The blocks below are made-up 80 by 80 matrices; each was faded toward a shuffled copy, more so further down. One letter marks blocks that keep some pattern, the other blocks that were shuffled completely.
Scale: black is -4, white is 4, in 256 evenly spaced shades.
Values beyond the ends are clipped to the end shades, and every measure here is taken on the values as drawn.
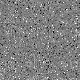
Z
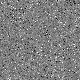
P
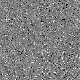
Z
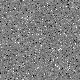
P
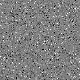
Z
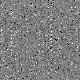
Z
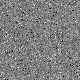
P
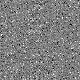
Z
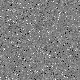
P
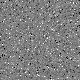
P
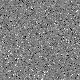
P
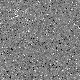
P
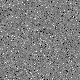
P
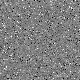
P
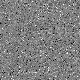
Z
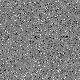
P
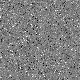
P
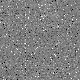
Z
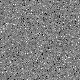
Z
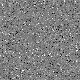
Z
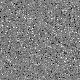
Z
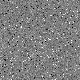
Z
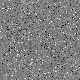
P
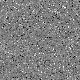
P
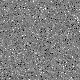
P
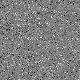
Z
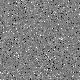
P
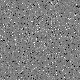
Z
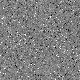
P
